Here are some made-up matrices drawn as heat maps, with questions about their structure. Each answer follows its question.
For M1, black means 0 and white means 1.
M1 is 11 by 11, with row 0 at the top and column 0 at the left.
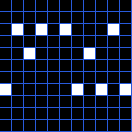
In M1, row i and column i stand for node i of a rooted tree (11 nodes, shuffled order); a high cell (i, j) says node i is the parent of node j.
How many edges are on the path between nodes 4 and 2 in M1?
1
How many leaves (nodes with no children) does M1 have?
8
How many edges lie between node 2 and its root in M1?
1
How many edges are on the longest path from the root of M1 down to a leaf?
2
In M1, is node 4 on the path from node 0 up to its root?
yes
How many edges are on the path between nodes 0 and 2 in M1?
3
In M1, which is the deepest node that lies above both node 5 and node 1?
2
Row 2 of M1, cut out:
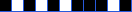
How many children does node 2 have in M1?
4
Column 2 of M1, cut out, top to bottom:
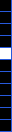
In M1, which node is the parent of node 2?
4
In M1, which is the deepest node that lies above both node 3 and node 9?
2
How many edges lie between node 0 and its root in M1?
2
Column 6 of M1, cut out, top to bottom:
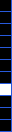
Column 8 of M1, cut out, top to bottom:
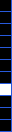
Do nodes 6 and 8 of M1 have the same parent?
yes
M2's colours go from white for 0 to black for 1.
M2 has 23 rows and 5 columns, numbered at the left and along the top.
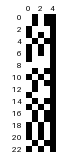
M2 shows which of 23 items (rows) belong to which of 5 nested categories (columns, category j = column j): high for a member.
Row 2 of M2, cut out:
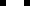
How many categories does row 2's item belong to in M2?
2
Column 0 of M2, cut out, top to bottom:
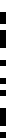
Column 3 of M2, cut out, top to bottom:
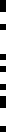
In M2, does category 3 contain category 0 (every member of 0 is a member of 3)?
no
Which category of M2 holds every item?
4
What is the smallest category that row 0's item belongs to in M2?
3
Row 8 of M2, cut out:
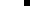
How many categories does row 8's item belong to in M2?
1
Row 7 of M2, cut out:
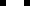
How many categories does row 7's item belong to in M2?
2
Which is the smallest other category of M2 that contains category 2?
0
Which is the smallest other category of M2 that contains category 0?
4
